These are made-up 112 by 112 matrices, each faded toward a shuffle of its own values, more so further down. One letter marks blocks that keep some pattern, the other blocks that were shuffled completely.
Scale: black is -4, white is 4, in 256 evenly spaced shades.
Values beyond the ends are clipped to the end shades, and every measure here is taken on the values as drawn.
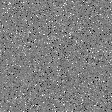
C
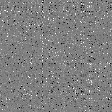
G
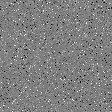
C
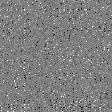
G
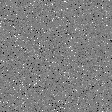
C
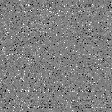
G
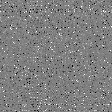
G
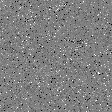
C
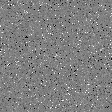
C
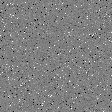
C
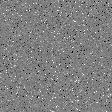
C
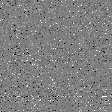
G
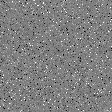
C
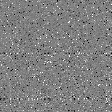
G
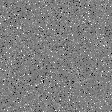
C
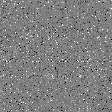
G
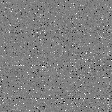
G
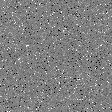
C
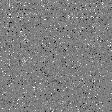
G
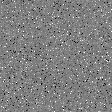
C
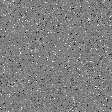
C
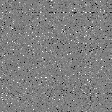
G
